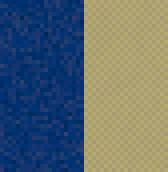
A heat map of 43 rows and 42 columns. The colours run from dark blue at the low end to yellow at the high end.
It is made of 1 by 2 panels. Panel 1,1: very low, fine-grained, faint in contrast. Panel 1,2: high, checkered, faint in contrast.
